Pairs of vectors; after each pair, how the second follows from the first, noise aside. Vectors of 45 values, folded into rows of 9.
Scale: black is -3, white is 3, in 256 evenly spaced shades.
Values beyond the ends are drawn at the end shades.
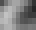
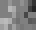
partly zeroed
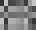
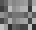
reversed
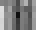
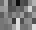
shuffled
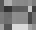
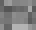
shrunk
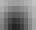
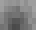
shrunk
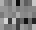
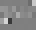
partly zeroed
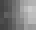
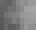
shrunk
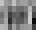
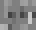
partly zeroed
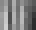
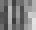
negated
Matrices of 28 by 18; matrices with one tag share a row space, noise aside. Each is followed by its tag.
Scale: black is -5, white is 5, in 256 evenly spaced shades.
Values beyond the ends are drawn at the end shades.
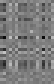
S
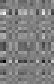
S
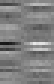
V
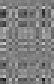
S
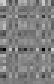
S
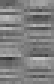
V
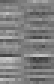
V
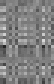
S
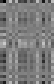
S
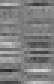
V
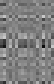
S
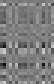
S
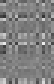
S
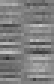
V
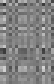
S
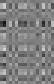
S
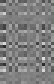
S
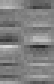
V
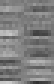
V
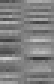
V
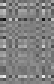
S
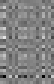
S
